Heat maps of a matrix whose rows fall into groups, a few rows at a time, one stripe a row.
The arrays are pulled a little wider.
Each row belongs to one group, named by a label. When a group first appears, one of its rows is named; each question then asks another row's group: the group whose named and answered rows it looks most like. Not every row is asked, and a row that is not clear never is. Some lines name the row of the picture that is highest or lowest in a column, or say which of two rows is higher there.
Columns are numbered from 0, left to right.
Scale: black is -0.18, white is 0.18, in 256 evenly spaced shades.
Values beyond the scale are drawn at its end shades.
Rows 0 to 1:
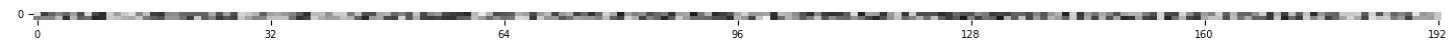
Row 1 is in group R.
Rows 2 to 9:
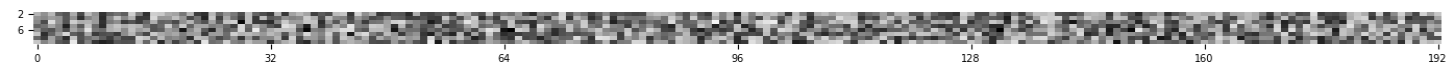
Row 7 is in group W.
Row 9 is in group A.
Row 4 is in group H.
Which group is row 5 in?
R
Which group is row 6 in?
R
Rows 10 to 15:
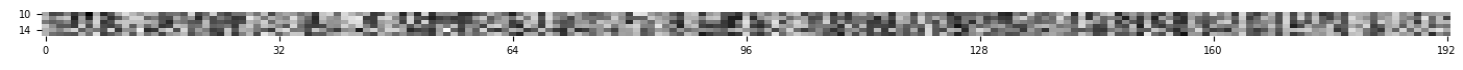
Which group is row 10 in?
R
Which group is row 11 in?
R
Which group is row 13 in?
R
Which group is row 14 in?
W
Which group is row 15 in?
R
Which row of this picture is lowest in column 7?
14
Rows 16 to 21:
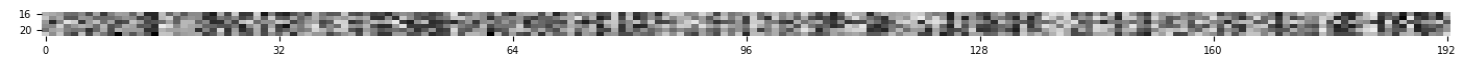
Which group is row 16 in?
H
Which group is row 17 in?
H
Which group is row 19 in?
H
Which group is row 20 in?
H
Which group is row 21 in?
H
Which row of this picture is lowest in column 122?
16
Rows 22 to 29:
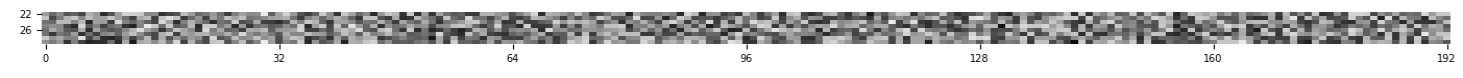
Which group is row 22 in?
R
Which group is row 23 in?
W
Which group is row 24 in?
H
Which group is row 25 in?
A
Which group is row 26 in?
R
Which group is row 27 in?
W
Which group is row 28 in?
A
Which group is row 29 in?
A
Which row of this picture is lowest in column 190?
24
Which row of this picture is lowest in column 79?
24
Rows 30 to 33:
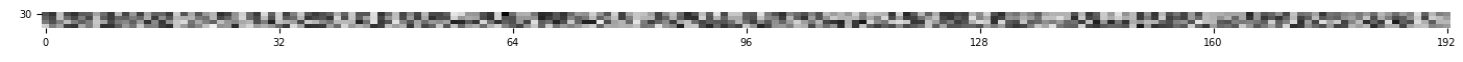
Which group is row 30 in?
A
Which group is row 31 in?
A
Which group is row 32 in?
W
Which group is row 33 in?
R
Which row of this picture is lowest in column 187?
32
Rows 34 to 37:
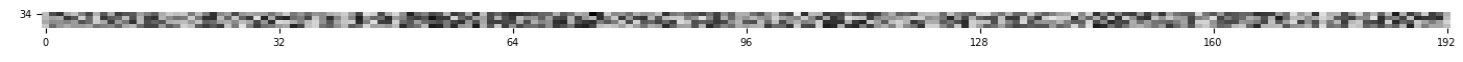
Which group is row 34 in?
W
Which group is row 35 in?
H
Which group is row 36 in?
W
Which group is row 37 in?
W
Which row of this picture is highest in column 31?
35
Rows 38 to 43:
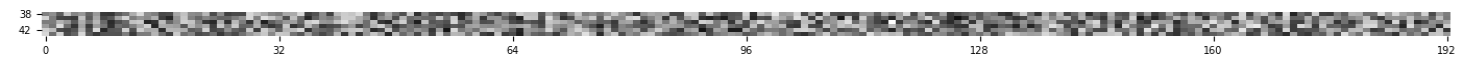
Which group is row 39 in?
R
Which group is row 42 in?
R
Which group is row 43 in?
A
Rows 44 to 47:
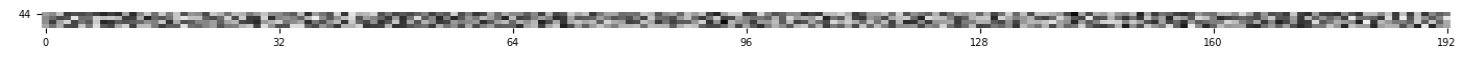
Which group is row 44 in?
A
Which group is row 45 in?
W
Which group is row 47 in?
R
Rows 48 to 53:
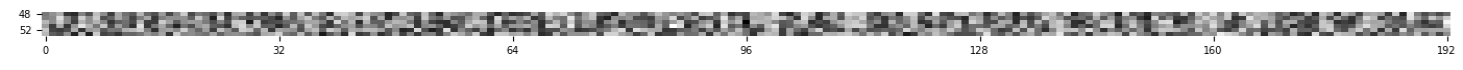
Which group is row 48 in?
H
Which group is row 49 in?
H
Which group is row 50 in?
H
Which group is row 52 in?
W
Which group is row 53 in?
A
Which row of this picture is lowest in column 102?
48
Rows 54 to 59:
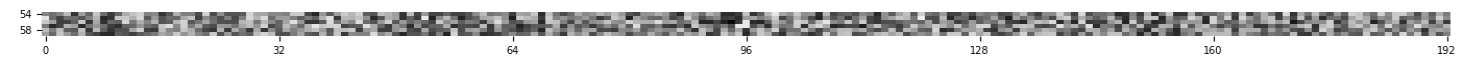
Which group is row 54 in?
R
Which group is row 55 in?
R
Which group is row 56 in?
R
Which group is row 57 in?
W
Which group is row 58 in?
H
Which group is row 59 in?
A
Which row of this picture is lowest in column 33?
59
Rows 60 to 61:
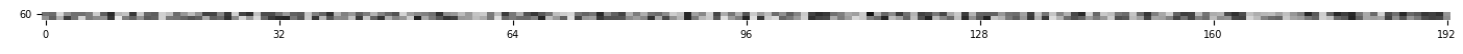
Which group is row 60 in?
H
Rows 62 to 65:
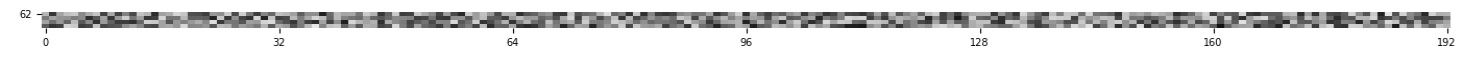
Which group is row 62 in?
W
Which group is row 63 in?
H
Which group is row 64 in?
A
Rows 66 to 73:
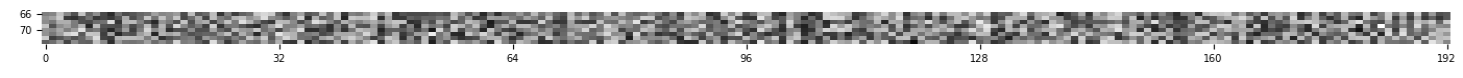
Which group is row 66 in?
A
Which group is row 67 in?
A
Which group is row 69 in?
A
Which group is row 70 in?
A
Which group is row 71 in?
W
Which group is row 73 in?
A
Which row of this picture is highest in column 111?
73
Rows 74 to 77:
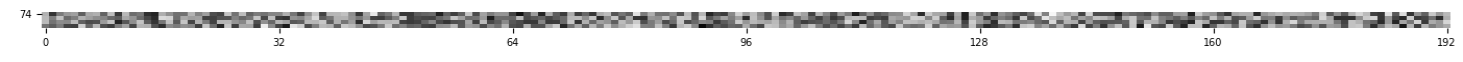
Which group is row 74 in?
W
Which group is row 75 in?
H
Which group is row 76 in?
W
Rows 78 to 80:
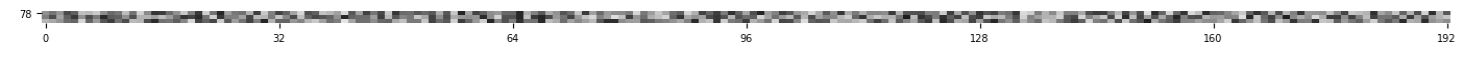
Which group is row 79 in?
A
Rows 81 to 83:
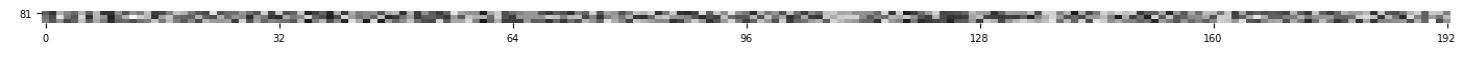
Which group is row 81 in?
A
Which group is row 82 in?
H
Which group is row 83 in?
A
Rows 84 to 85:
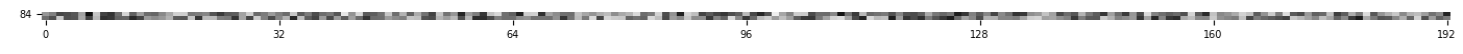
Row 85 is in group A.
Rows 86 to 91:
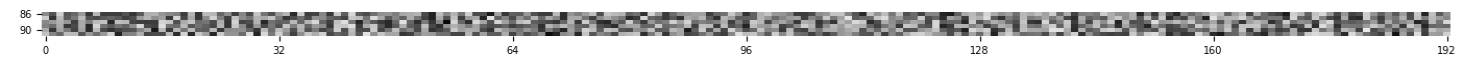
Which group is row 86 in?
A
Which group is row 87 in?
A
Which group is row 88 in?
H
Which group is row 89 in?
H
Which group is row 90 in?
A
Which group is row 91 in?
W
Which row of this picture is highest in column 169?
87
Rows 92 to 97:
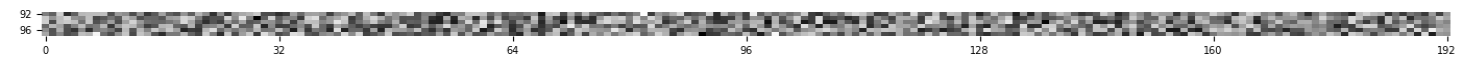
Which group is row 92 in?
H
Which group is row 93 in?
W
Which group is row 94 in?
W
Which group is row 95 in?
H
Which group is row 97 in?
R
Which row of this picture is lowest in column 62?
95
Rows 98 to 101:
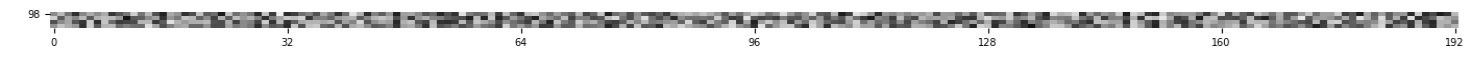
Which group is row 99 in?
W
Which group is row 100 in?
H
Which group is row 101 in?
H
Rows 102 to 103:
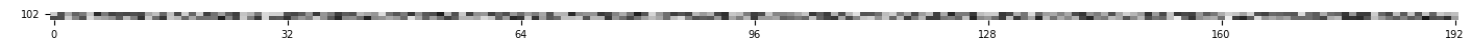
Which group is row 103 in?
H
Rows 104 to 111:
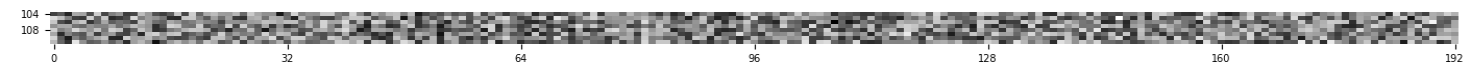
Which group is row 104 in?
W
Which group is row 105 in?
R
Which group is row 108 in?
W
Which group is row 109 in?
A
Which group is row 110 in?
R
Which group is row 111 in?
W
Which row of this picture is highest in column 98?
109
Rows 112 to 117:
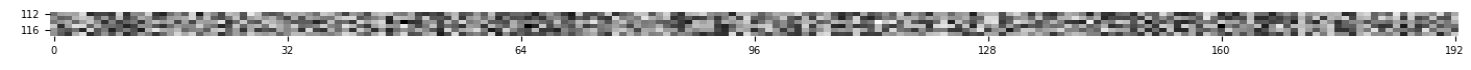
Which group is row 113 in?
W
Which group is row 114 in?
A
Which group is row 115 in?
W
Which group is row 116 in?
A
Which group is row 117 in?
W
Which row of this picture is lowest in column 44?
116
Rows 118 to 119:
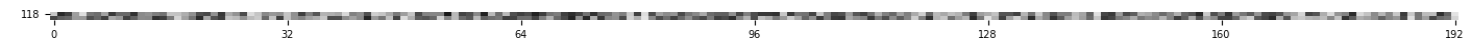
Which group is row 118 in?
W
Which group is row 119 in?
W
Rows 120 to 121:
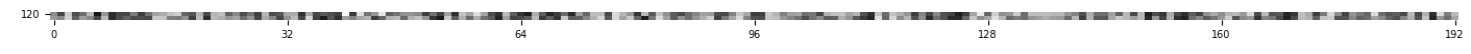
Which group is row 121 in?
A
